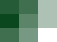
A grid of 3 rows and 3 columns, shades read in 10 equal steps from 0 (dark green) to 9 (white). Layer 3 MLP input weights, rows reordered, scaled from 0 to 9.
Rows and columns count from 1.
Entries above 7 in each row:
0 0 1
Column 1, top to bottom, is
1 0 2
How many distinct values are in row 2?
3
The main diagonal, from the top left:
1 3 9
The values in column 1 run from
0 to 2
